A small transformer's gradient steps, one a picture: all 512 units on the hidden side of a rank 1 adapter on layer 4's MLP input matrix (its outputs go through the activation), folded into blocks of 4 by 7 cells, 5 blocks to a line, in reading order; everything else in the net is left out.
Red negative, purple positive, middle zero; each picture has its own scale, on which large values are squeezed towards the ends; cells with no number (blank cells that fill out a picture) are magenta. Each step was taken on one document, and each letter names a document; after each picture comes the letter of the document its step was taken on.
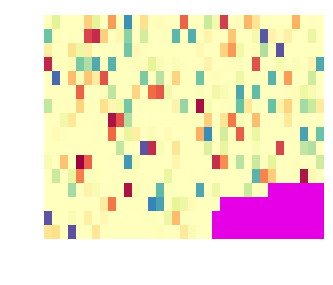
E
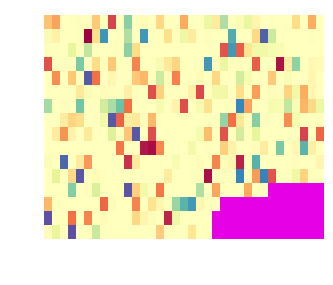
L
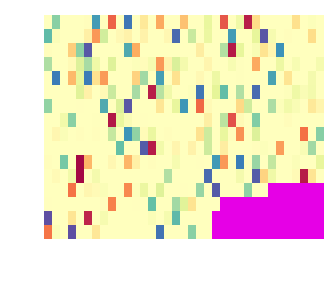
E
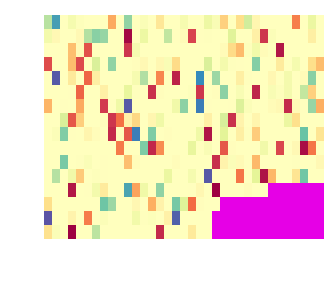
L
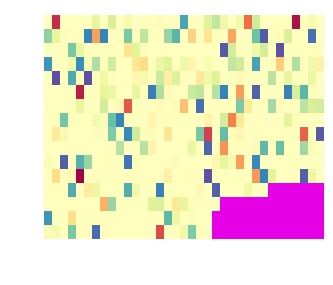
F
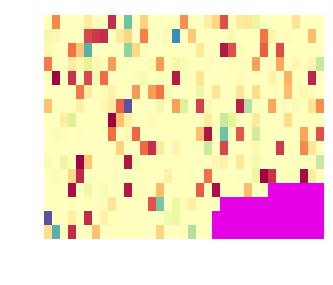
E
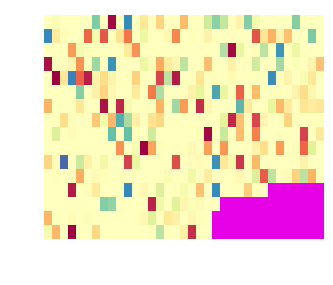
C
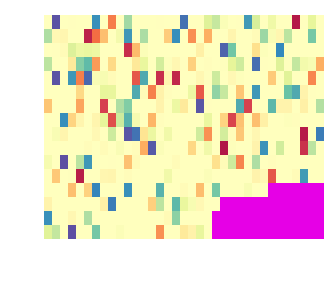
F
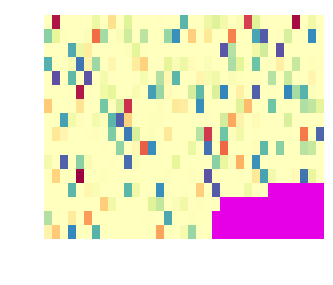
F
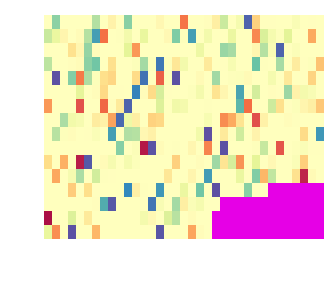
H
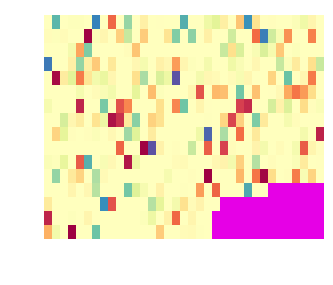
H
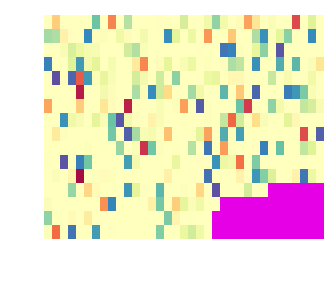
F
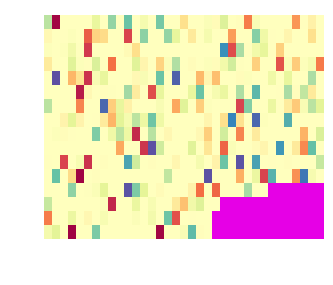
L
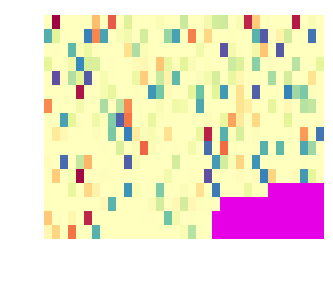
F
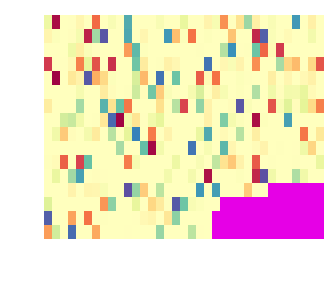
L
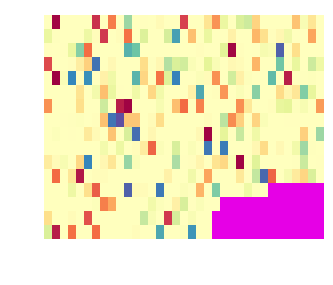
H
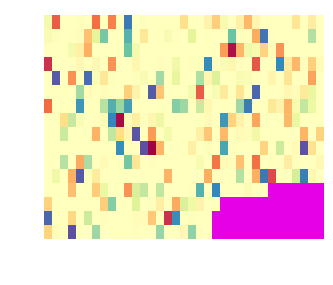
L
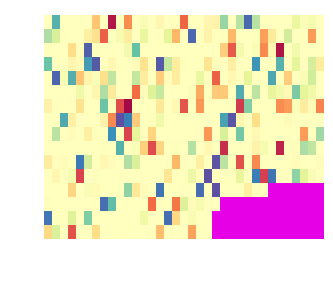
C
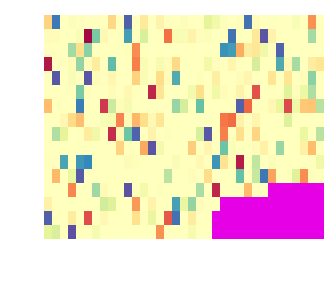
L
